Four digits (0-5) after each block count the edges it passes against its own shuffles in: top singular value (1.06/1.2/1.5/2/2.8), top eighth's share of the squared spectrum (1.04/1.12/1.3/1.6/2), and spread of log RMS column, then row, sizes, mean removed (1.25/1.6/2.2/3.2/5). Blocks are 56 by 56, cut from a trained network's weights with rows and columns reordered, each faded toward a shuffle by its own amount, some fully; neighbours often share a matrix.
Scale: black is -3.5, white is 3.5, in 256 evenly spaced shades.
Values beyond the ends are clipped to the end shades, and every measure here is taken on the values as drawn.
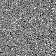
1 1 0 0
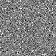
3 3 1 1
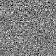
3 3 1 2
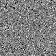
2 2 0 0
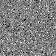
1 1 0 1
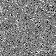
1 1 0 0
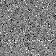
2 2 0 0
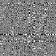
3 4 2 2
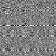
4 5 1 3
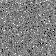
0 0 0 0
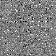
2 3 1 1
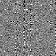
3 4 3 2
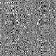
3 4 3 2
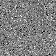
0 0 0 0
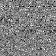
3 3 0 2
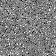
0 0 0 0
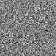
3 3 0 2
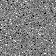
0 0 0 0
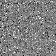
1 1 0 1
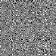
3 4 2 2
